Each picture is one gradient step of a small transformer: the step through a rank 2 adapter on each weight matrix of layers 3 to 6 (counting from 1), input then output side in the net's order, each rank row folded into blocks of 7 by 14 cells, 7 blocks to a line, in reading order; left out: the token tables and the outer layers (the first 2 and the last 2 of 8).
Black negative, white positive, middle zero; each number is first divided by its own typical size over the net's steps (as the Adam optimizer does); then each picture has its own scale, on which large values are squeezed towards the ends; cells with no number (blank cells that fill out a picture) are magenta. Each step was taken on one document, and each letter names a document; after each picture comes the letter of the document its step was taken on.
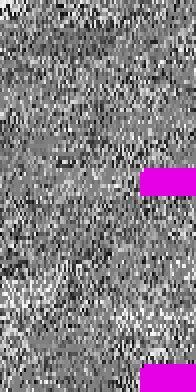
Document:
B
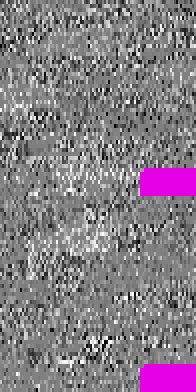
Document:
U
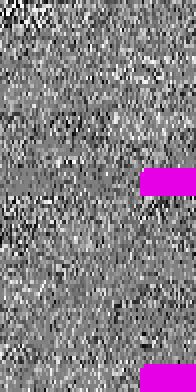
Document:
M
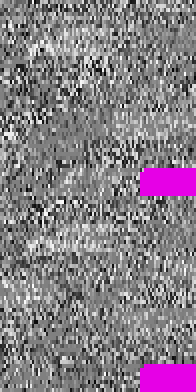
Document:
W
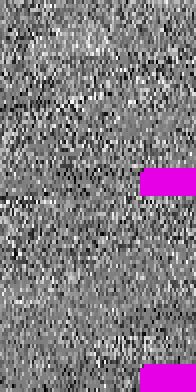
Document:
M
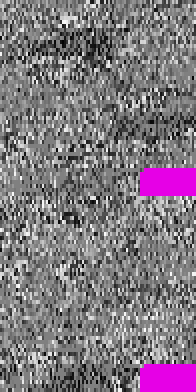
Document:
B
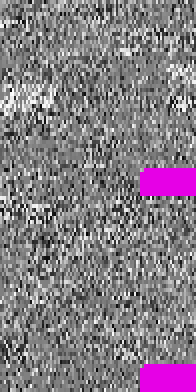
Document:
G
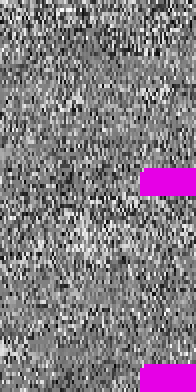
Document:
G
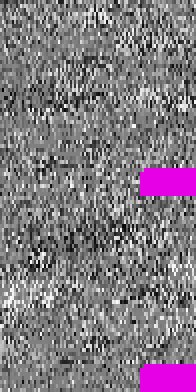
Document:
G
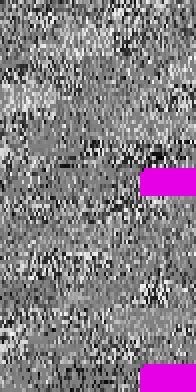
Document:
W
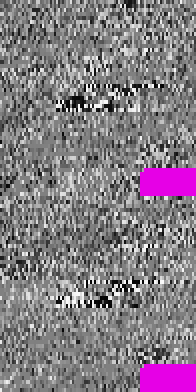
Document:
G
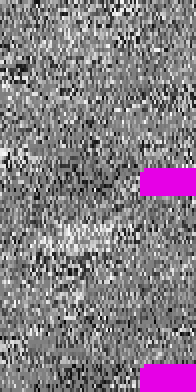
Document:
W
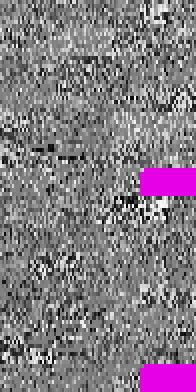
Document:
W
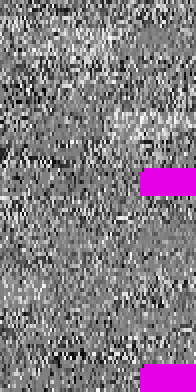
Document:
W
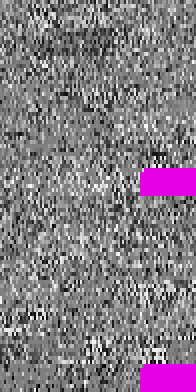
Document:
G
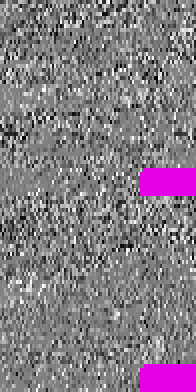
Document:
M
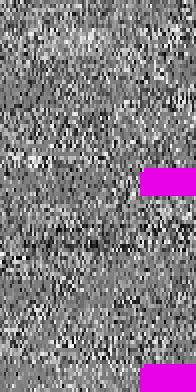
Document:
M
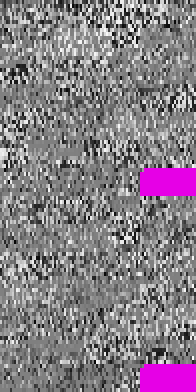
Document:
W
